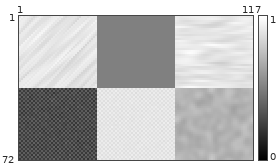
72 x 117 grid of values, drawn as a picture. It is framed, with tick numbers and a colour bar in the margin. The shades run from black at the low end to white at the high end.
It is made of 2 by 3 panels. Panel 1,1: very high, slanting up to the right, faint in contrast. Panel 1,2: middling, flat. Panel 1,3: very high, streaked across, faint in contrast. Panel 2,1: low, checkered. Panel 2,2: very high, checkered, faint in contrast. Panel 2,3: high, blotchy, faint in contrast.
